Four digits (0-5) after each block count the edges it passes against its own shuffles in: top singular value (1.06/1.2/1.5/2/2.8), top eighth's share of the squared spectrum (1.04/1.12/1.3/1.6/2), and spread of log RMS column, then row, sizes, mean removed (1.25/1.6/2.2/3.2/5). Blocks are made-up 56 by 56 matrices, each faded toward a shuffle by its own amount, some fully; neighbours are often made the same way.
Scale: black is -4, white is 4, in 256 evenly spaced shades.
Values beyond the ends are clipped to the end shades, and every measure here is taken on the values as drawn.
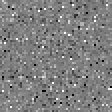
2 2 0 0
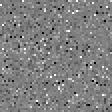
0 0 0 0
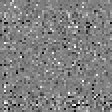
3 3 1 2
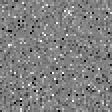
1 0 0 0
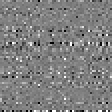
4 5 2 3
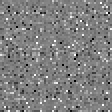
3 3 0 1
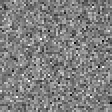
0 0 0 0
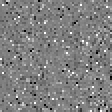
2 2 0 0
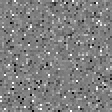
0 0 0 0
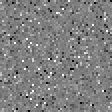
0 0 0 0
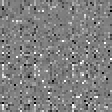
4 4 2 2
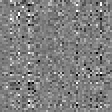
4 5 3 2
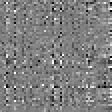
4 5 3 3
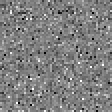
2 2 0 0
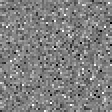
0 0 0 0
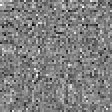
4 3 1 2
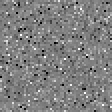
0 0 0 0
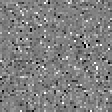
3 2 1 0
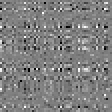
5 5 3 3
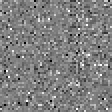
3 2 1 1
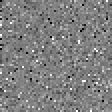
1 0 0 0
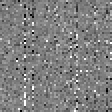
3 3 2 0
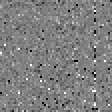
2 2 1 0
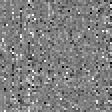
2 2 2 0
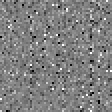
2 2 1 0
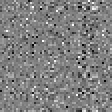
4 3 2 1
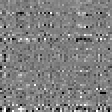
4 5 2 3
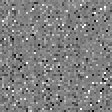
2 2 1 0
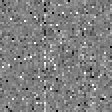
3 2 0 0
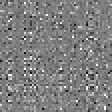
4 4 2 2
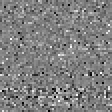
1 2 0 2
